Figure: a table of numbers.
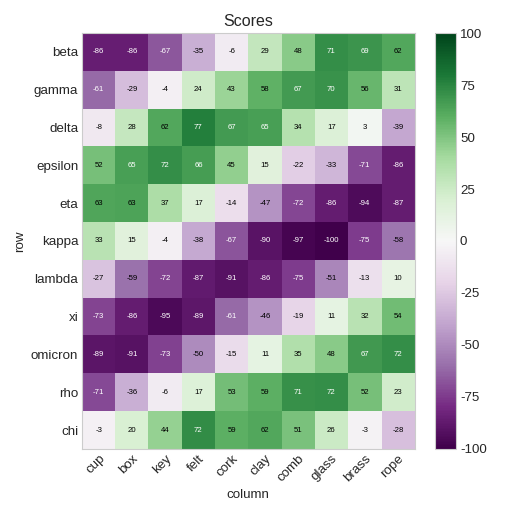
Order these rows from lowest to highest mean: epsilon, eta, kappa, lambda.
lambda, kappa, eta, epsilon
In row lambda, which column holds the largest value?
rope
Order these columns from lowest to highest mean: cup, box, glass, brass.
cup, box, brass, glass
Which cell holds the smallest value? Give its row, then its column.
kappa, glass
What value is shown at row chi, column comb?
51
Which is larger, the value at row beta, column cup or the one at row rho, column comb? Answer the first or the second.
the second
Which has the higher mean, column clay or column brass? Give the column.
clay
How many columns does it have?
10
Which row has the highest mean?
delta
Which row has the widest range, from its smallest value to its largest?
omicron
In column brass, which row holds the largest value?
beta
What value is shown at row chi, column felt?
72
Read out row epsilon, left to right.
52 65 72 66 45 15 -22 -33 -71 -86
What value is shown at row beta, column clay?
29
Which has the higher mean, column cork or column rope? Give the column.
cork
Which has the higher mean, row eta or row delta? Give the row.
delta
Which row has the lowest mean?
lambda
